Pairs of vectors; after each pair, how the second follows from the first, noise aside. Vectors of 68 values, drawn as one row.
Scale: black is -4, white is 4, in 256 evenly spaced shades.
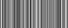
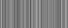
shrunk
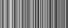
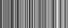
reversed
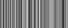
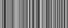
reversed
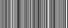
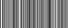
reversed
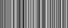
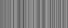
shrunk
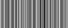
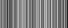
shuffled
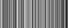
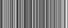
negated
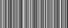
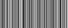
negated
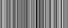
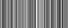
negated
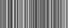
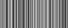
negated
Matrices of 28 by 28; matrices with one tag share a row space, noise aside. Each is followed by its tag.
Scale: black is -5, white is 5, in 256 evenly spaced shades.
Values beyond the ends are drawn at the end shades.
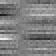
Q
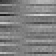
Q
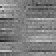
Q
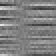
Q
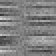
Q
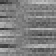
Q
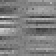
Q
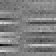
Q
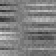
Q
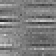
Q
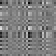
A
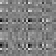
A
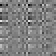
A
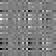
A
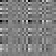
A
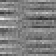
Q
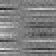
Q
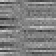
Q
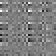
A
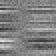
Q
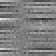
Q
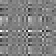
A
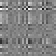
A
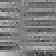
Q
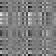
A
